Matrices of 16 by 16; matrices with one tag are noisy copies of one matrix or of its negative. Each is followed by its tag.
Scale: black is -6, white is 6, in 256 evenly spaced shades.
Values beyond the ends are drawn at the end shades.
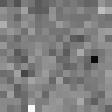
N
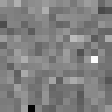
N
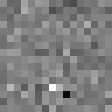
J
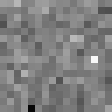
N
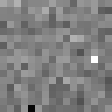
N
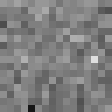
N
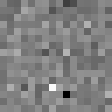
J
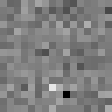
J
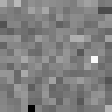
N
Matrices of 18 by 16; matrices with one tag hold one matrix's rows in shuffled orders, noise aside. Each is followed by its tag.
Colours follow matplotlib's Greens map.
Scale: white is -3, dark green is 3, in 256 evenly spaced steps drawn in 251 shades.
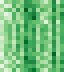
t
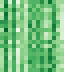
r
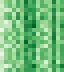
t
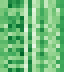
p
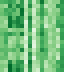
p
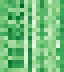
p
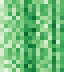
t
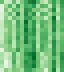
t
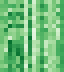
p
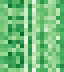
p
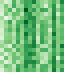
t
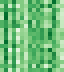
r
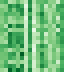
p
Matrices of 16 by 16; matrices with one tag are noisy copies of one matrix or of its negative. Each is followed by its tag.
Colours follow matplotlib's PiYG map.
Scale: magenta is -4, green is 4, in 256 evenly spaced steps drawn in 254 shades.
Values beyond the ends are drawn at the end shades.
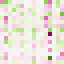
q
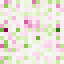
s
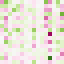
q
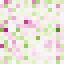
s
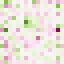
s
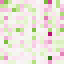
q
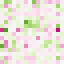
s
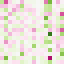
q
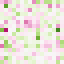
s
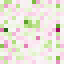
s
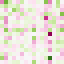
q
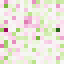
s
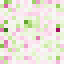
s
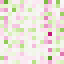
q
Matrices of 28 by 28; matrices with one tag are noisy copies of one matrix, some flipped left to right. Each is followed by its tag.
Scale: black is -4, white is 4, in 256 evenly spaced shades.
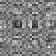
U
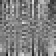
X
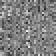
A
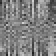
X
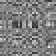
U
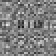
U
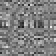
U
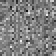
A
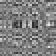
U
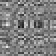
U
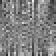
X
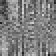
X
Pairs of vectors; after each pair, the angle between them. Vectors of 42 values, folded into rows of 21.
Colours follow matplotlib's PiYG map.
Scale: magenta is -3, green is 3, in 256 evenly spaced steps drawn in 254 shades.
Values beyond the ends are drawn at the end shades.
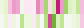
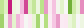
orthogonal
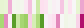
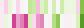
nearly opposite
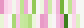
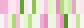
nearly parallel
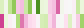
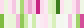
nearly opposite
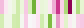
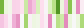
nearly opposite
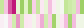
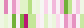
partly aligned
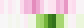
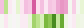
nearly parallel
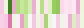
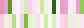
partly aligned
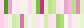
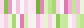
nearly parallel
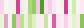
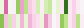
partly opposed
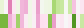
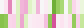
nearly parallel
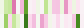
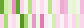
partly aligned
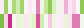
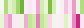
nearly parallel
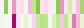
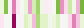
nearly parallel
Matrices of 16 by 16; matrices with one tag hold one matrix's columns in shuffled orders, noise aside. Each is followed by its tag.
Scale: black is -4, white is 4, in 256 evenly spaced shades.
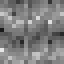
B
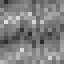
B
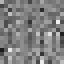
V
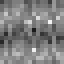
B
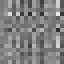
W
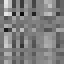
W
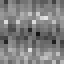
B
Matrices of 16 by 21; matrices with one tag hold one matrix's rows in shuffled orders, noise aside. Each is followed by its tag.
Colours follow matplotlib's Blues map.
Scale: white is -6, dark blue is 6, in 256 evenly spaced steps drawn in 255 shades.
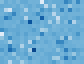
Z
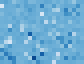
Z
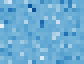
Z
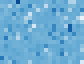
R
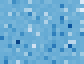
R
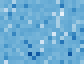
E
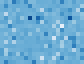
E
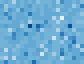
E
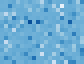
E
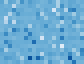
E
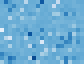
Z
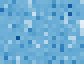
R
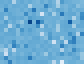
E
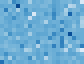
R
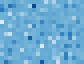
Z
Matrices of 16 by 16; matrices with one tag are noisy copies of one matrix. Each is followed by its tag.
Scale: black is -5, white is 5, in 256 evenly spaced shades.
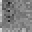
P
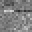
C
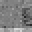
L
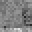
L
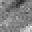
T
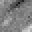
T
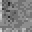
P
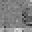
L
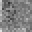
P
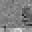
L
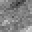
T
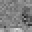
L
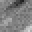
T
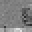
L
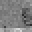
L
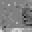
L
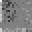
P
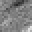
T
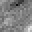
T
